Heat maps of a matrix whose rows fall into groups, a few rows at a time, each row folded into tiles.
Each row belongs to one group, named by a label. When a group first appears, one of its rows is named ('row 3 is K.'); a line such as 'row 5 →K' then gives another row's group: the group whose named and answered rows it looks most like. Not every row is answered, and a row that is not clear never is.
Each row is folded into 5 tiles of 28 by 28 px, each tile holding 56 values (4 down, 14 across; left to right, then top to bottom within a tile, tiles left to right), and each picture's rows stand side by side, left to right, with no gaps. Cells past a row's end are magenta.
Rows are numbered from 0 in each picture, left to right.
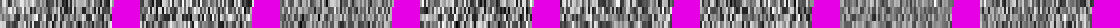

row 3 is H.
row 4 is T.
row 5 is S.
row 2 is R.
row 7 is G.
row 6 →T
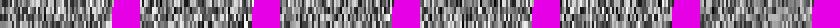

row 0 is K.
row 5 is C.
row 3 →S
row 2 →T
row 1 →R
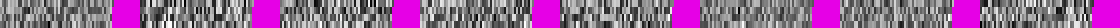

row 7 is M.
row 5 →T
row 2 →S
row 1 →K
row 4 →T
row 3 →H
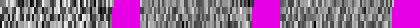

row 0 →S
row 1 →G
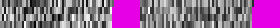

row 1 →M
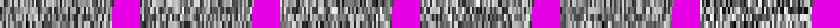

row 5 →C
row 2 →G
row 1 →T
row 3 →T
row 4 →K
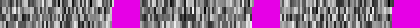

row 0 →R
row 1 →K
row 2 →G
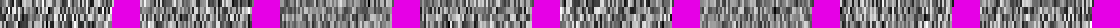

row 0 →R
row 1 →G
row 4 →C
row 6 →M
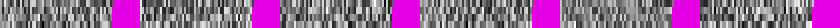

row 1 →C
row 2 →K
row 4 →G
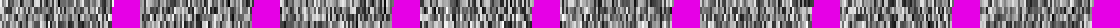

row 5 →G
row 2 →M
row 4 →S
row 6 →H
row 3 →S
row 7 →H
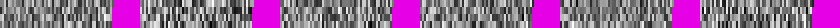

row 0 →T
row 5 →G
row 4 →S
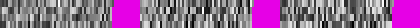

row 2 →K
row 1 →H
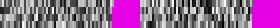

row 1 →H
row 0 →H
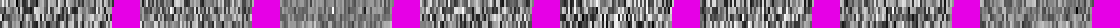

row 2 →K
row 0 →C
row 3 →C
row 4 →R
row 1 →R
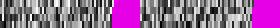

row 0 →T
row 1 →C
